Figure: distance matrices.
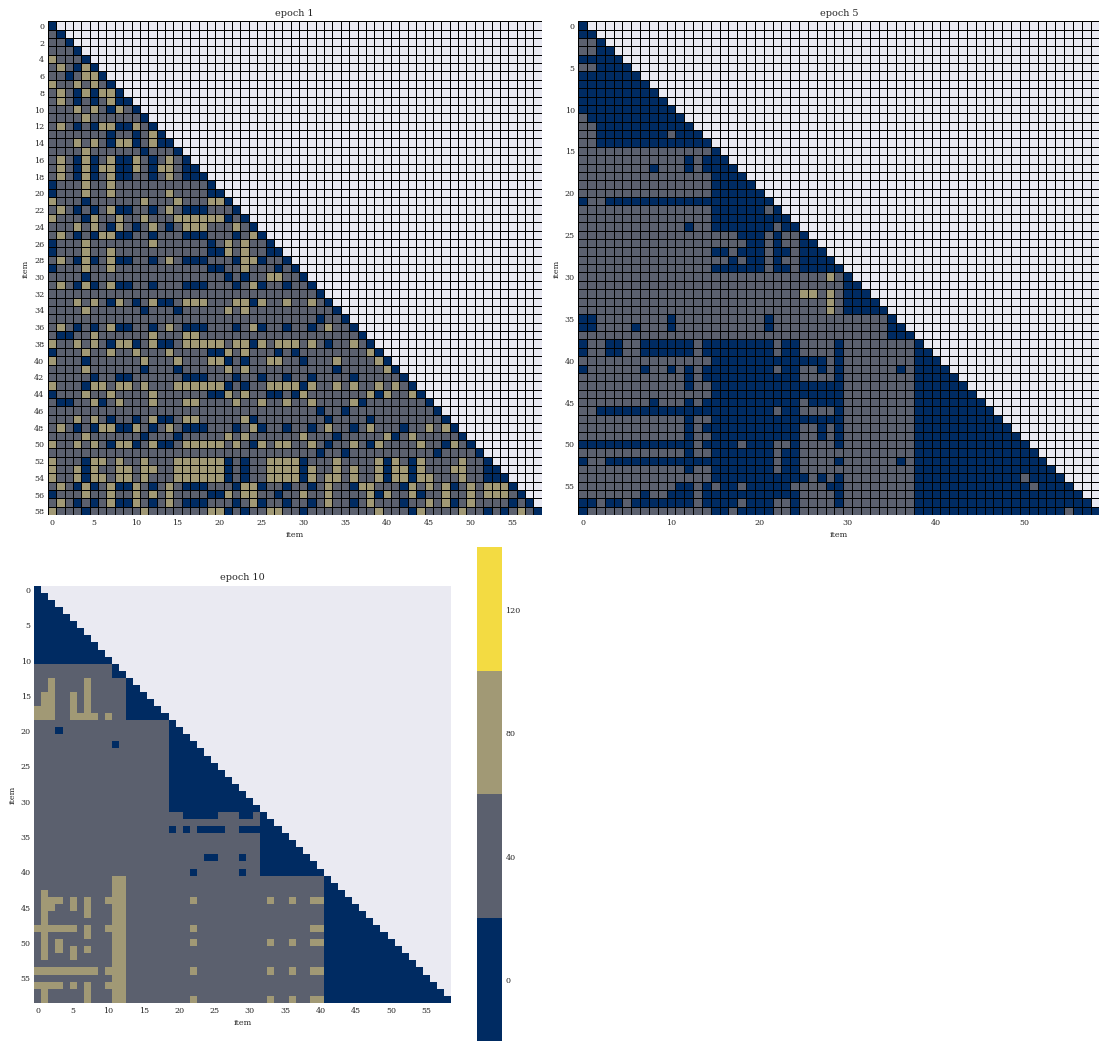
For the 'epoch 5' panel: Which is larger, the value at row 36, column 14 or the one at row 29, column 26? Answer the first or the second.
the first
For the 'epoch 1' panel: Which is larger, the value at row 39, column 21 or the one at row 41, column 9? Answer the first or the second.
the first
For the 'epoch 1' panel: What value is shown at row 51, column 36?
40
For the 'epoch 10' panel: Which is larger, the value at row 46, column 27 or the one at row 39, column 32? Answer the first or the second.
the first
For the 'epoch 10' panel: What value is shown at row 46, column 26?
40
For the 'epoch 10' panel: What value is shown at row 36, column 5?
40
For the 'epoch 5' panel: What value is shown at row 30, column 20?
40
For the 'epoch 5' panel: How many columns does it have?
59
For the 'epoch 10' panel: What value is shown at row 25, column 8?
40
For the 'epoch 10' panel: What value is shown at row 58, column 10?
40
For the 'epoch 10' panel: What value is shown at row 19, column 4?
40
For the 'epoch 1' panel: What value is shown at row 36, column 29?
40
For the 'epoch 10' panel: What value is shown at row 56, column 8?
40
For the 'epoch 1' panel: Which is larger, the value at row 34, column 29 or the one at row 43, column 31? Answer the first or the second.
the second
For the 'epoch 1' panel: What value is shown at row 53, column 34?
80
